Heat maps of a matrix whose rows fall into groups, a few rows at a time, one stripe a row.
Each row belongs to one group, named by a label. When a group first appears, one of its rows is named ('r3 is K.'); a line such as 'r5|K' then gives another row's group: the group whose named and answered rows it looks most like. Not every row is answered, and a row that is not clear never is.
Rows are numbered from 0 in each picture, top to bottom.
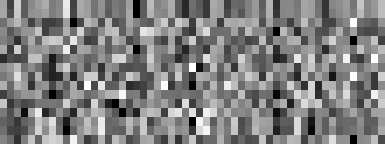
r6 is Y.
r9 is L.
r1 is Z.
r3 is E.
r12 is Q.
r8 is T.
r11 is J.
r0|Z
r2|T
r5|Z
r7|Q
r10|Y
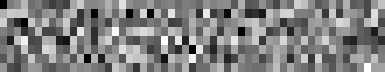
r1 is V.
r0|Y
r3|E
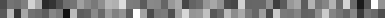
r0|Y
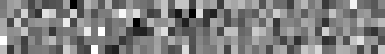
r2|Z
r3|L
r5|J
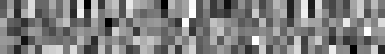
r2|J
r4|E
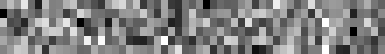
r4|L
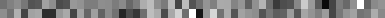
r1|Q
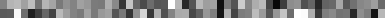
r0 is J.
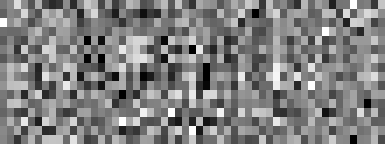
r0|T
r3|Y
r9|Q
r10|Q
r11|V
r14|Q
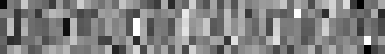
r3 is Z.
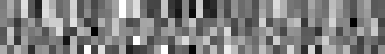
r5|L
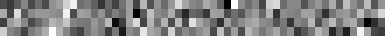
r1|Z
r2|V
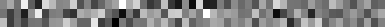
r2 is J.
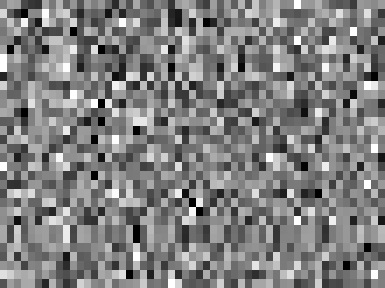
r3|T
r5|J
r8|V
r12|E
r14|Z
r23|Q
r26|Z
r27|V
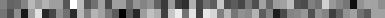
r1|Q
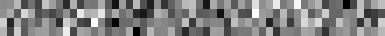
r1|L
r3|Z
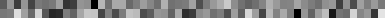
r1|T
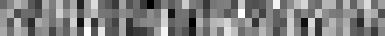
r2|L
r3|L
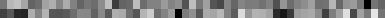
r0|V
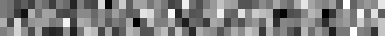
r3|T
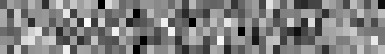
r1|Z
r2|L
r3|E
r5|Z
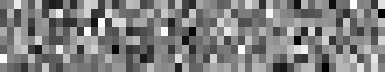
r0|T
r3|L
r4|T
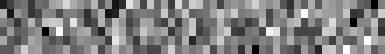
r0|V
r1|J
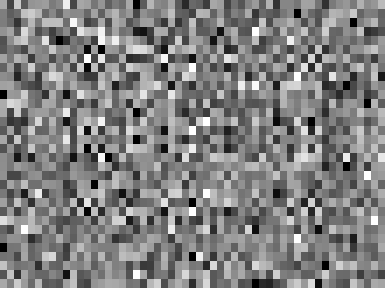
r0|Z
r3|L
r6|L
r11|V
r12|Z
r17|J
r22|L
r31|Y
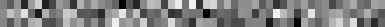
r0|Q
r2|E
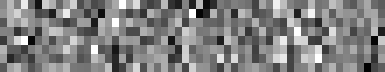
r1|Q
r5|J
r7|V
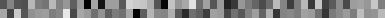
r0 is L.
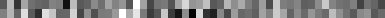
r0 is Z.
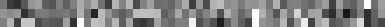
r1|E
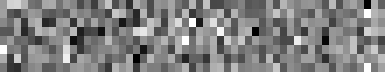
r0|V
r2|Q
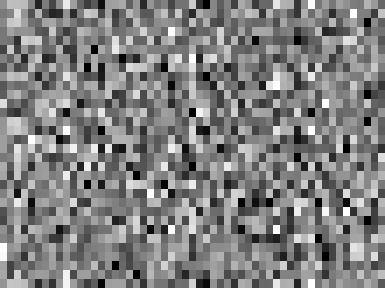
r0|Q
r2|V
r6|Q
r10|V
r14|Q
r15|E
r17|T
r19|Z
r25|E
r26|Y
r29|J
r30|Z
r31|Q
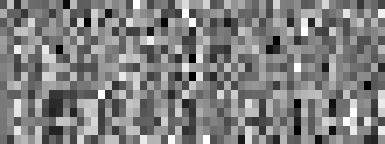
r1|J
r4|E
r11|T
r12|T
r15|E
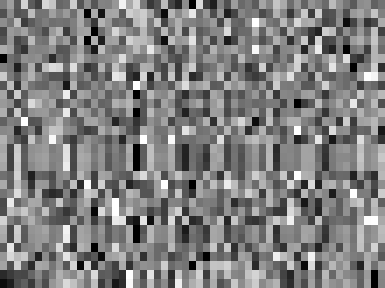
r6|Y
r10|Z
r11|E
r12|Z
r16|Z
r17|Z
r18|Z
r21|T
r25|Z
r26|Z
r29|L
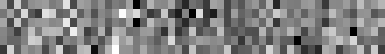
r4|E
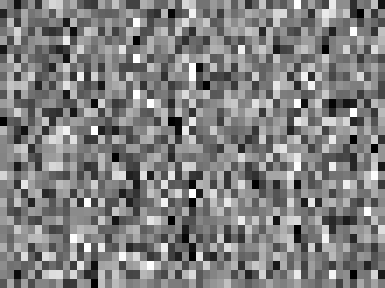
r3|T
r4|Z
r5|Y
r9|Q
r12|T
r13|Y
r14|J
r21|Q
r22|L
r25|T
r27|L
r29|E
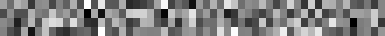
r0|L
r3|J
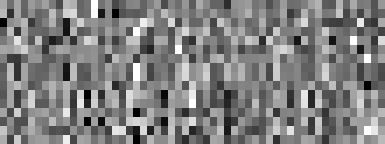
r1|J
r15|Z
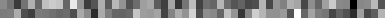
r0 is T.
